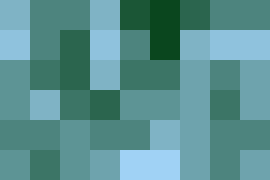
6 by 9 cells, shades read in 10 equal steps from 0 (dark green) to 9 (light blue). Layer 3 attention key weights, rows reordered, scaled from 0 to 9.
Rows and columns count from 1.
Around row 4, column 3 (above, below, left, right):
2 5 7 2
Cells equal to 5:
7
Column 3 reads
4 2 2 3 5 5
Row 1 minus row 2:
-1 0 2 -1 -3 0 -5 -4 -4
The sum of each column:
34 25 21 34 26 24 33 27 34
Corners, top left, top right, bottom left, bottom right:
7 4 5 6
